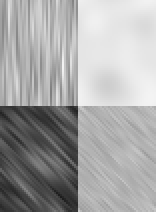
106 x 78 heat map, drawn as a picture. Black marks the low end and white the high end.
It is made of 2 by 2 panels. Panel 1,1: high, streaked downward. Panel 1,2: very high, smooth, faint in contrast. Panel 2,1: low, slanting down to the right. Panel 2,2: high, slanting down to the right, faint in contrast.
